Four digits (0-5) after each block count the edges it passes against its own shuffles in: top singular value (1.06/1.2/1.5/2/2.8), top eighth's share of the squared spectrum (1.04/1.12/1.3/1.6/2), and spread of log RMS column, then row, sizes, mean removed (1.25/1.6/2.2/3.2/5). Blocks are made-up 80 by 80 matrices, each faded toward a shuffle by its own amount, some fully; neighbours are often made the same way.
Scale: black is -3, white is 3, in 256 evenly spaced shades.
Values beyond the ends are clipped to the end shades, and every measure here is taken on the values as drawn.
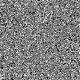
3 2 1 1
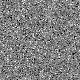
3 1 0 0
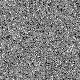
0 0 0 0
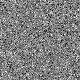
0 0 0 0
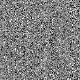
1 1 3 0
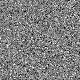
0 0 0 0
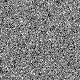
0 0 0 0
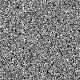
0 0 0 0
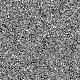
0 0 0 0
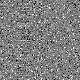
3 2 1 0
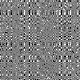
5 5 4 3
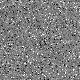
0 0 0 0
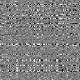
4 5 2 4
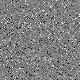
1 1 0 1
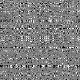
4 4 2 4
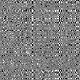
5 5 3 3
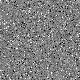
2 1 0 0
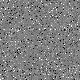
2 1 0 0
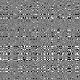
5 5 3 4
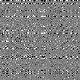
4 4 2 3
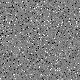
1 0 0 0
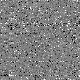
3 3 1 2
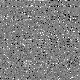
3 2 0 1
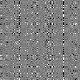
5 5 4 3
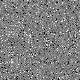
3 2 1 0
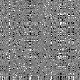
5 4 3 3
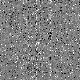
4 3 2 0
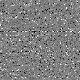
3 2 1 2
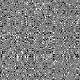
4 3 2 2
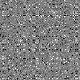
4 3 2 2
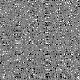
4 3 2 2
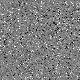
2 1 1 0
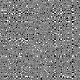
5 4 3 3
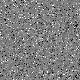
3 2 0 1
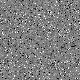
2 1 0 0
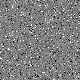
2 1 0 0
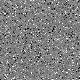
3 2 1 0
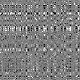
5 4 3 3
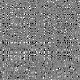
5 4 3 2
